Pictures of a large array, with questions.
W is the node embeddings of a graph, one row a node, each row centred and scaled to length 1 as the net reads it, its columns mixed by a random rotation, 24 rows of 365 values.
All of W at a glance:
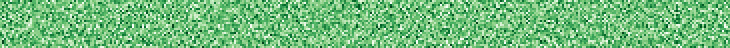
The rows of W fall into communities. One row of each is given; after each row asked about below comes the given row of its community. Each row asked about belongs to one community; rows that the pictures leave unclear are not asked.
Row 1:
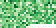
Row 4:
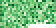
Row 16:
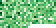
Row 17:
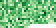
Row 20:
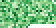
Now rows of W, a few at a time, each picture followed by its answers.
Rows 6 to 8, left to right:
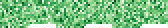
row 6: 17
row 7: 16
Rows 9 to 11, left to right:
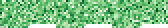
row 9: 16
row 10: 20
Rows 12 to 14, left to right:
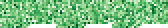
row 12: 1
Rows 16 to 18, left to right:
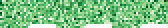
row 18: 4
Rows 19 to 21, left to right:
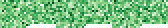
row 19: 1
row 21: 20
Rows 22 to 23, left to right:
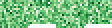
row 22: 17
